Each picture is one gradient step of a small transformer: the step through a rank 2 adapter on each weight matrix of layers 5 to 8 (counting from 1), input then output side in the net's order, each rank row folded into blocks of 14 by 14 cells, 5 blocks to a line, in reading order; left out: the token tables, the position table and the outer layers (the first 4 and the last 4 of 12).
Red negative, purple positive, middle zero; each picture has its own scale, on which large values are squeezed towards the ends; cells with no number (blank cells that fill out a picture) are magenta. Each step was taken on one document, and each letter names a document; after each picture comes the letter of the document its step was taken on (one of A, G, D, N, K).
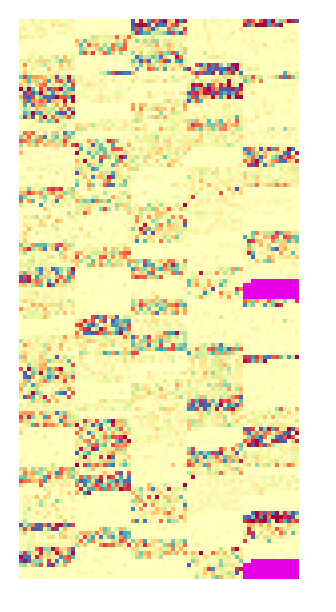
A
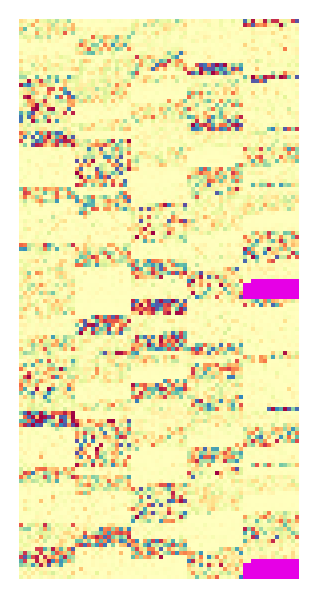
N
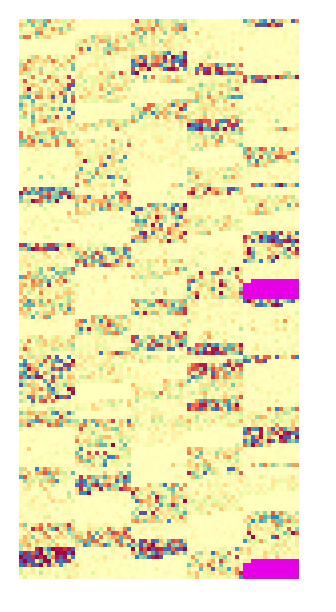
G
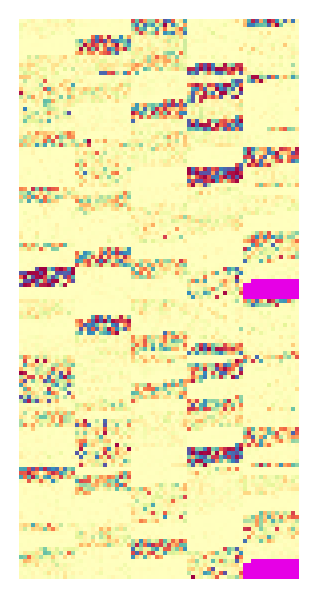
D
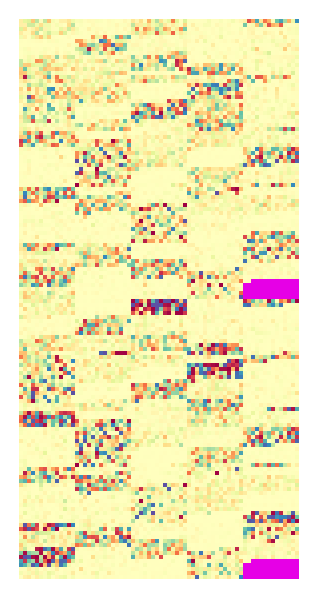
N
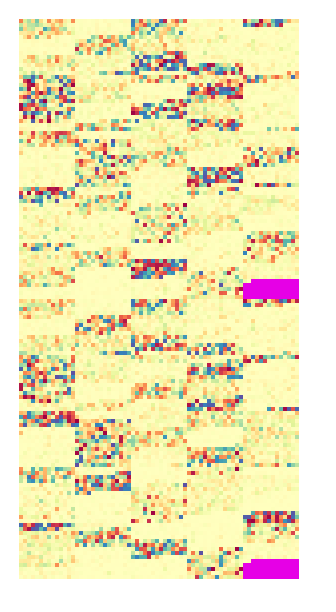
A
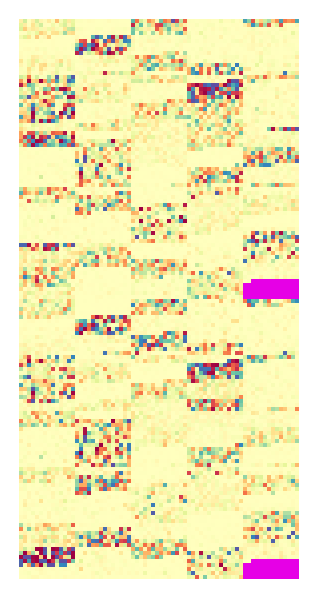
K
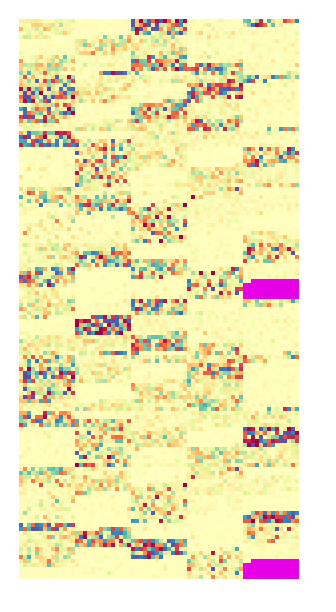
A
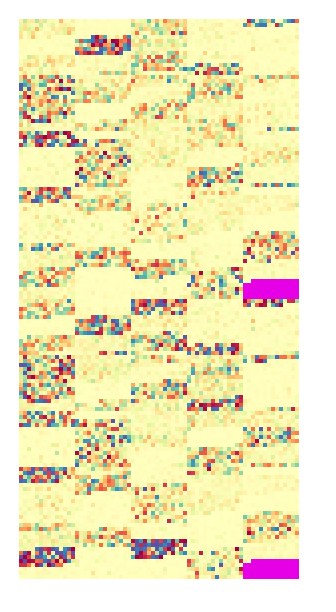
A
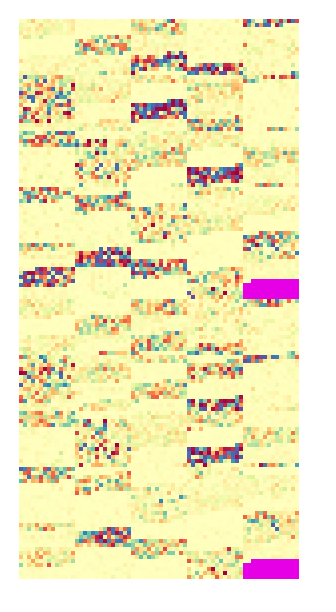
D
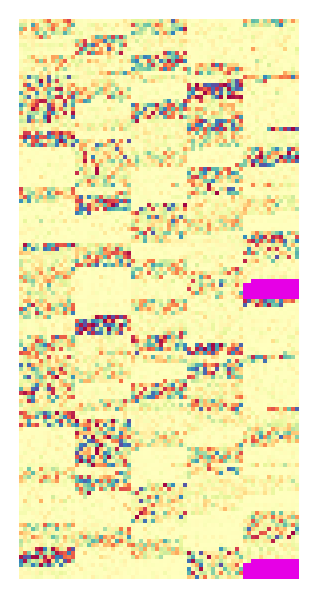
N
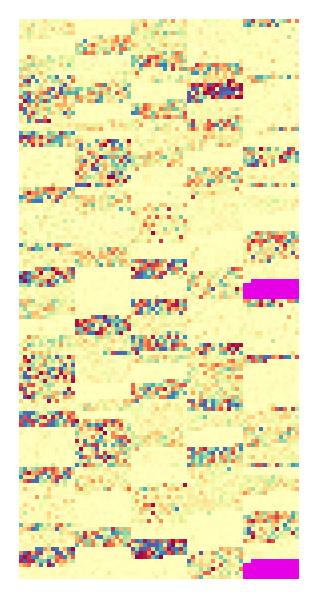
A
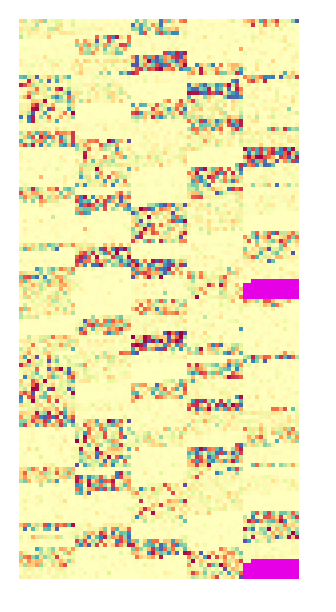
N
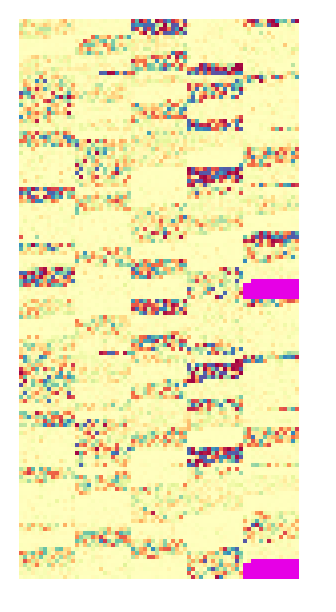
D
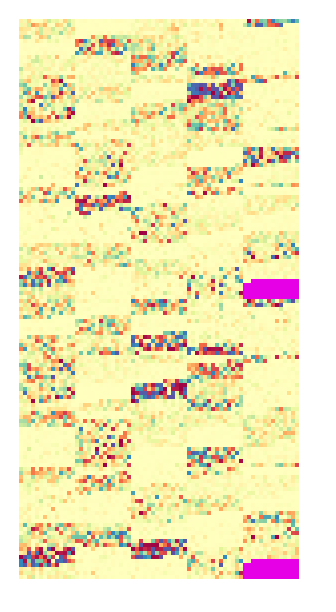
G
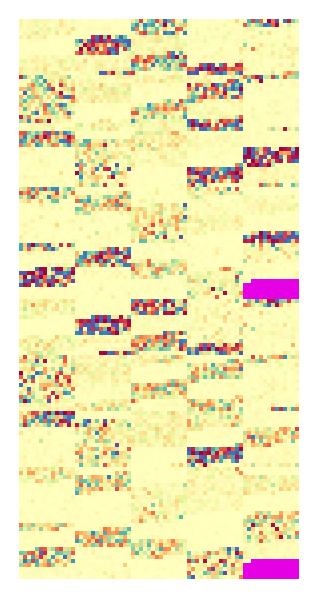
D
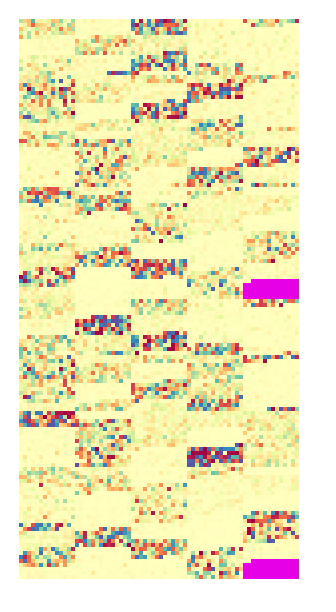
A
